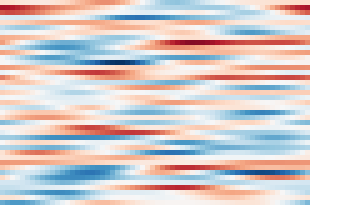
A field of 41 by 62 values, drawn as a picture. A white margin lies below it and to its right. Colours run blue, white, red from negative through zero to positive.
Histogram: bell-shaped. Grain: streaks across. Slope: none. Mirror symmetry: none. Calmest part: middle left.
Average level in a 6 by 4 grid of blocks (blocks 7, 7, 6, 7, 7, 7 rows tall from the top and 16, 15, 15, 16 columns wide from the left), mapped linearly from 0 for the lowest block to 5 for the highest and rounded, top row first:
4323 / 2145 / 3433 / 4432 / 3222 / 0232
